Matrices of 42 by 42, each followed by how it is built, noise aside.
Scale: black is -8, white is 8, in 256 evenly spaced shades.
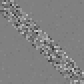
banded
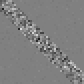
banded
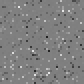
sparse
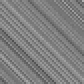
Toeplitz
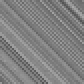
Toeplitz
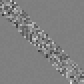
banded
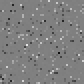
sparse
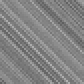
Toeplitz
